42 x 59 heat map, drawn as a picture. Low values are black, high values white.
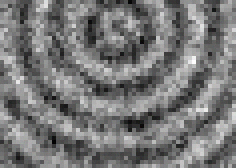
Histogram: bell-shaped. Rings: centred on the top middle. Slope: none. Grain: blotchy.
